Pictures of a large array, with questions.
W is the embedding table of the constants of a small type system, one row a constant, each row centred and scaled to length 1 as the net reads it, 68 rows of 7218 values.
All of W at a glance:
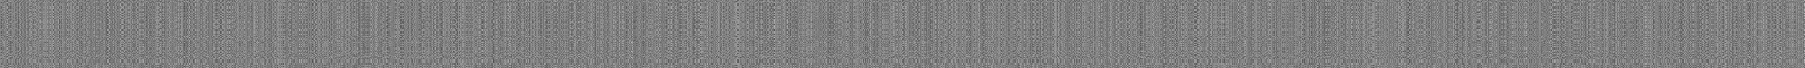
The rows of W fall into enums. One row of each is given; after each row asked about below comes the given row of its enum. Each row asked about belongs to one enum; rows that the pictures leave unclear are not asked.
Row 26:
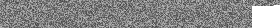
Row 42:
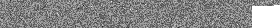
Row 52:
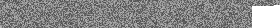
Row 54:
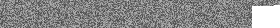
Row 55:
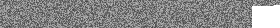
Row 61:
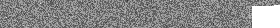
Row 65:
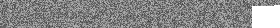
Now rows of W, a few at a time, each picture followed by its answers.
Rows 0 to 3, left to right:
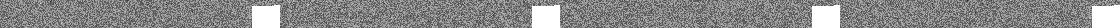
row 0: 61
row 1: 65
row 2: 52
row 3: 61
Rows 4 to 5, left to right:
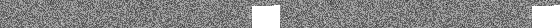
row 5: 61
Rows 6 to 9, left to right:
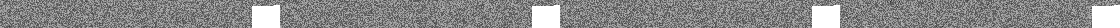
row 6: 55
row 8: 55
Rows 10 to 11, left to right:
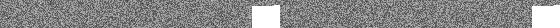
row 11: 55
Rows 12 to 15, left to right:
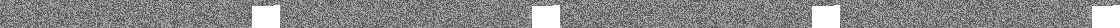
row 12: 54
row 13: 61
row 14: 52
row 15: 61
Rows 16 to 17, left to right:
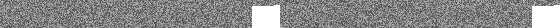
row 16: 55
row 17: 26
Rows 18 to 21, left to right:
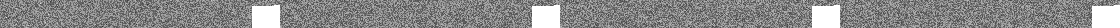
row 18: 61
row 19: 52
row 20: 26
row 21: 54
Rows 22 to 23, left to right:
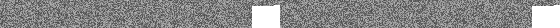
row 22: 54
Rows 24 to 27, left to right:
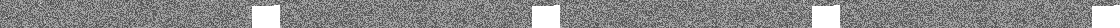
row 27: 52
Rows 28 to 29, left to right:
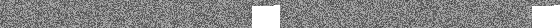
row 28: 54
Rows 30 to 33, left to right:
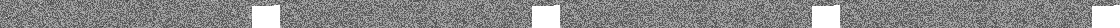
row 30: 61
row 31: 52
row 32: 52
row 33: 52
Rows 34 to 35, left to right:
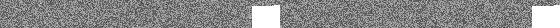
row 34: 61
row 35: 52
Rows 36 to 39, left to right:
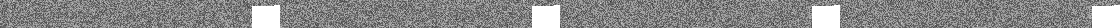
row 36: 65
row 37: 26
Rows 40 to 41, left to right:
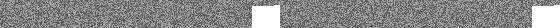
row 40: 54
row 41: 55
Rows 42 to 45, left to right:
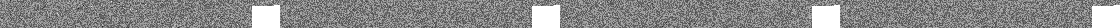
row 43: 55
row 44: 61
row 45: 55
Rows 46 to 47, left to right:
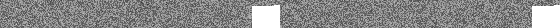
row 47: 52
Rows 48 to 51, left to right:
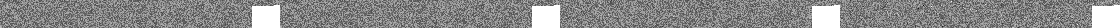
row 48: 52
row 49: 52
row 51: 42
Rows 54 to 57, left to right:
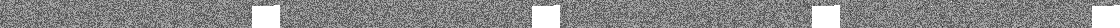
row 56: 65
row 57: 42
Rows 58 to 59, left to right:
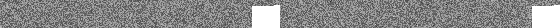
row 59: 61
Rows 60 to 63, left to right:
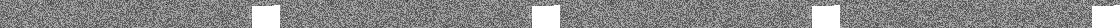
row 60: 61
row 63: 26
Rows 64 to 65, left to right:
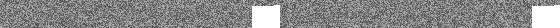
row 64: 26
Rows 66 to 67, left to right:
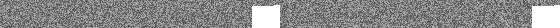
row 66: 55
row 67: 65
